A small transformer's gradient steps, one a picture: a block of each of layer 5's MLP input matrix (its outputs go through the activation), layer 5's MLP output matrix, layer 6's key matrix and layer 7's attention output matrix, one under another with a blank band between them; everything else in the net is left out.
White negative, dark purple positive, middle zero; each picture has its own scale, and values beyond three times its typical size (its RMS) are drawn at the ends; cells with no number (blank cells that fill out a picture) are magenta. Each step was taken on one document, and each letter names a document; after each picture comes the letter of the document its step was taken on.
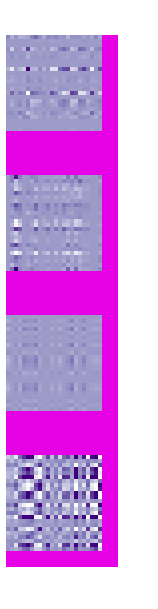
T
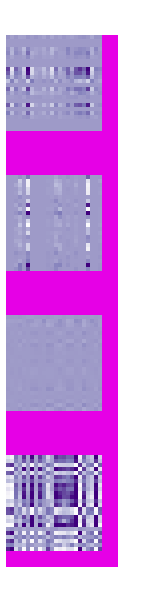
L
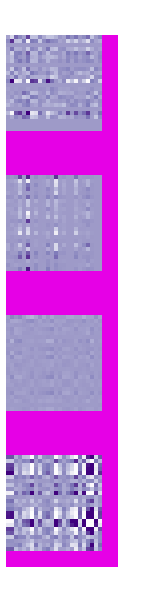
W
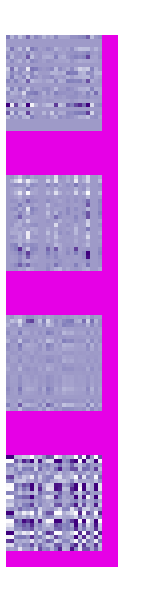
L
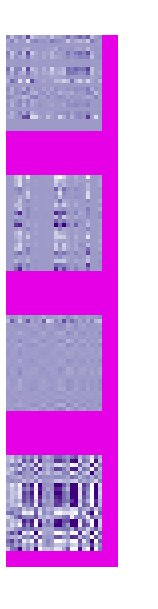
L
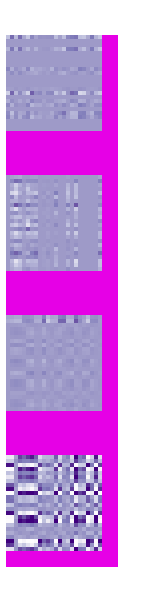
T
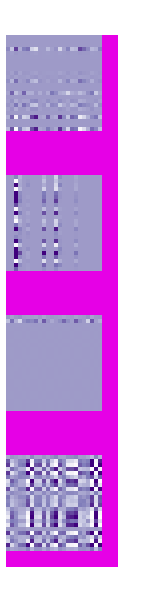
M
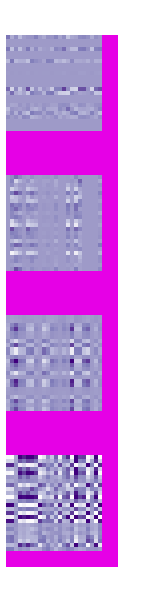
T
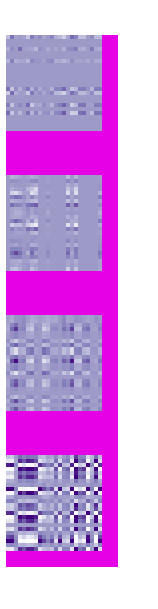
T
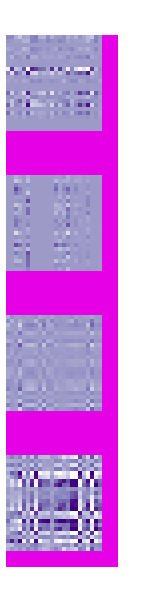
L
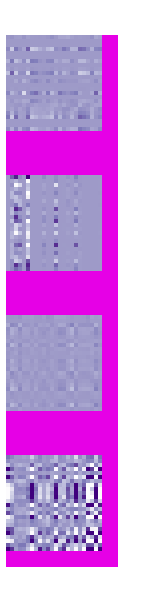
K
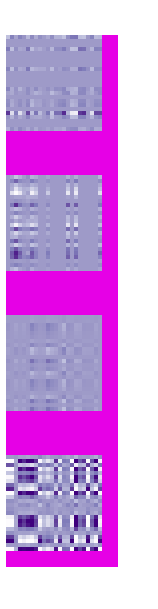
T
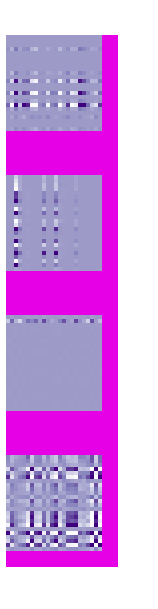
M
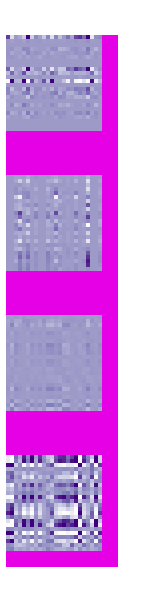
L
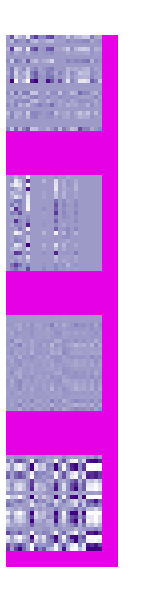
K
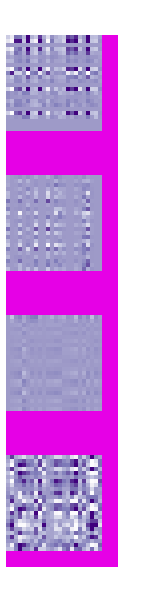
W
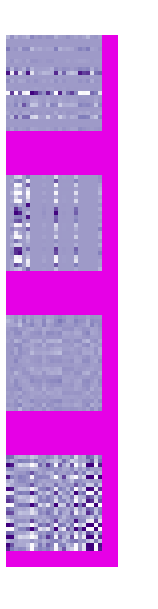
K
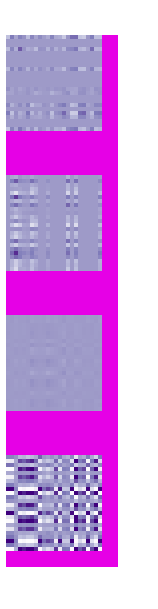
T
